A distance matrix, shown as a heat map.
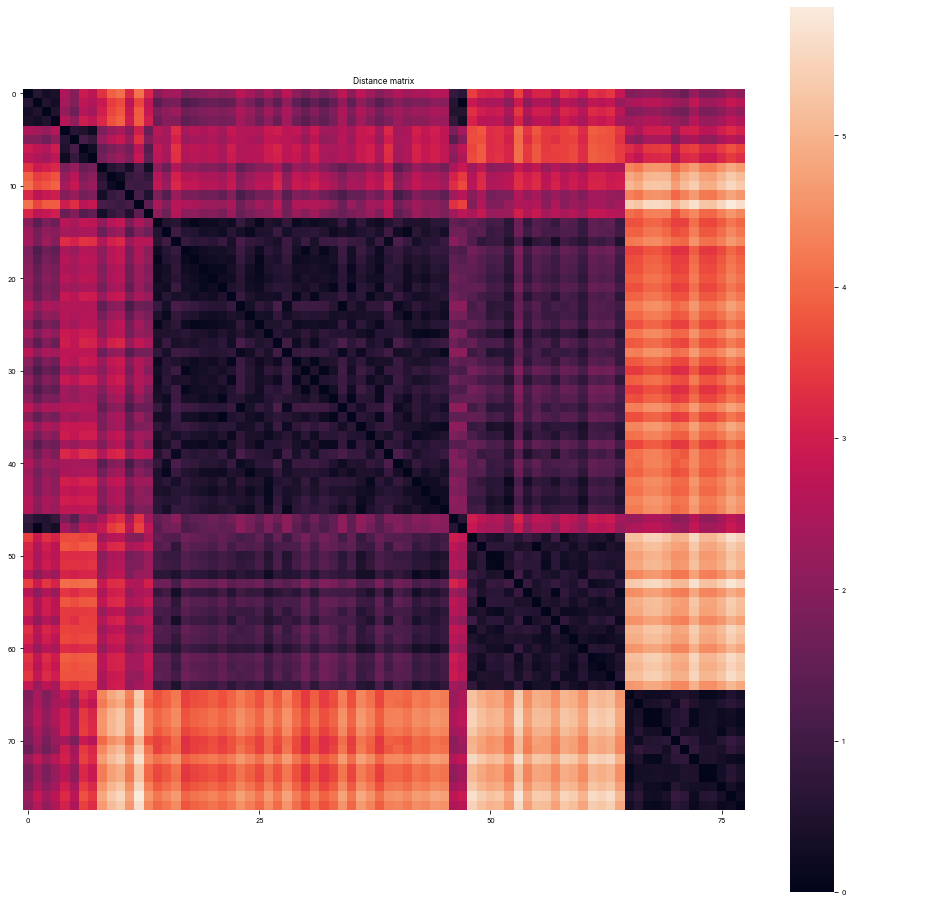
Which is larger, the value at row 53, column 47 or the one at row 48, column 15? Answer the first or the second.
the first
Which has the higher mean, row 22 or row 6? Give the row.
6
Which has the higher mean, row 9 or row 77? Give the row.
77
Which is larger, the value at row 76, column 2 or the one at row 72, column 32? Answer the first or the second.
the second
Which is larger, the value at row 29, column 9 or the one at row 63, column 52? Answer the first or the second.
the first
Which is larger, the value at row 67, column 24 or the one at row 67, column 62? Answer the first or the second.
the second
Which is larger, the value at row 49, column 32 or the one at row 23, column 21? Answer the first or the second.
the first
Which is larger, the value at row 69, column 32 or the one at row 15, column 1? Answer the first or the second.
the first
